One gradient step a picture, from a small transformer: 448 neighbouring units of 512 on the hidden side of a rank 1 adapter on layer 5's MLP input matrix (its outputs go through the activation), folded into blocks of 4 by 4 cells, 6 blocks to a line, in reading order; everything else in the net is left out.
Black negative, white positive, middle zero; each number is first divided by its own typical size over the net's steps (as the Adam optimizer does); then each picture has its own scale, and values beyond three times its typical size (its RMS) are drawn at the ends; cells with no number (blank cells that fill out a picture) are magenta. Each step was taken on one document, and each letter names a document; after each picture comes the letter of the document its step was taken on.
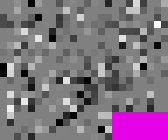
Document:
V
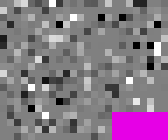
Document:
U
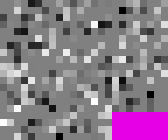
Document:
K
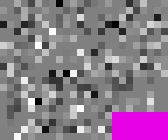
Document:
U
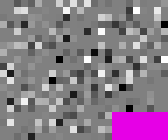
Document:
V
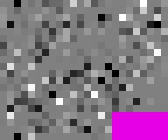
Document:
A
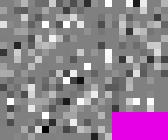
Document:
U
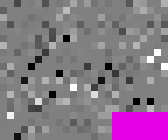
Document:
A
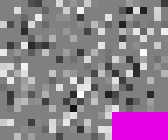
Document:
K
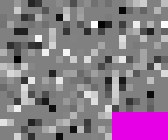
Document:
K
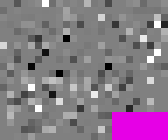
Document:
A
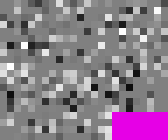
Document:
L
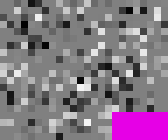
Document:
K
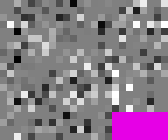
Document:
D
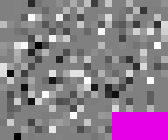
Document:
D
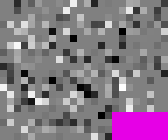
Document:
K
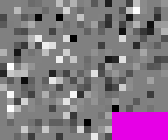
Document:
V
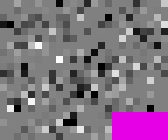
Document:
V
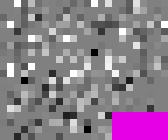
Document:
V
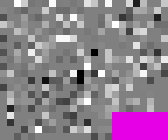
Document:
U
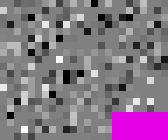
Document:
U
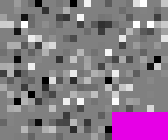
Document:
L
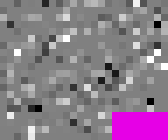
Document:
A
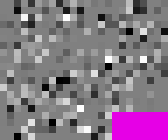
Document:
U
